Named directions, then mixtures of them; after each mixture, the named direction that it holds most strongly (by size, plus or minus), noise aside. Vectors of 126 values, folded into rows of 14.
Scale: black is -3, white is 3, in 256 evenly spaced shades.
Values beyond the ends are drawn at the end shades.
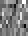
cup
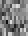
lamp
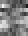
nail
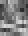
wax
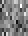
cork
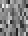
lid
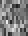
lamp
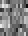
nail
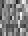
cup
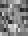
wax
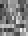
wax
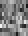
wax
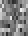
cork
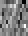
cup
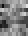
nail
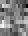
nail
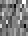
cup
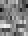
wax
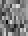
lamp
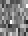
lid
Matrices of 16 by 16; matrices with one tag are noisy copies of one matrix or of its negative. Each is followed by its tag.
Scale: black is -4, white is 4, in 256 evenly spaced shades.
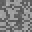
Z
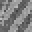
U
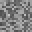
Z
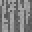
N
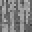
N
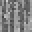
N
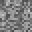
Z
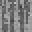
N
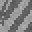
U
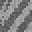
U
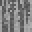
N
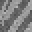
U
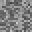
Z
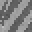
U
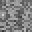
Z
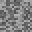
Z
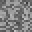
Z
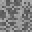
Z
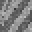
U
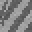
U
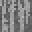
N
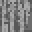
N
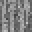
N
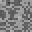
Z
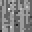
N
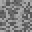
Z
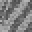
U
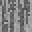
N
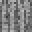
N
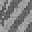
U
